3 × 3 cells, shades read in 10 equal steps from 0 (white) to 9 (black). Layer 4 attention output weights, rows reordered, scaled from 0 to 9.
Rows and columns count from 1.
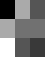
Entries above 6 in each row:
1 0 1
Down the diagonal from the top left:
9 5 7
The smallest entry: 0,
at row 3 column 1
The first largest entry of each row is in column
1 2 3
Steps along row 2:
up same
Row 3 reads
0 6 7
